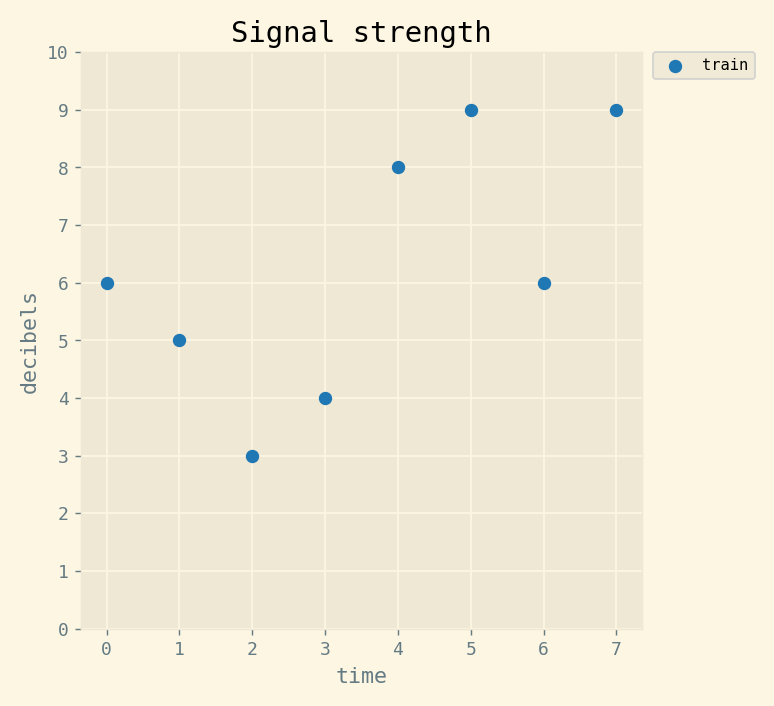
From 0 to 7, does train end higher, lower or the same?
higher
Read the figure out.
Title: Signal strength
x-axis: time, ticks 0 1 2 3 4 5 6 7
y-axis: decibels, ticks 0 1 2 3 4 5 6 7 8 9 10
Legend: train
Values:
train: 6 5 3 4 8 9 6 9
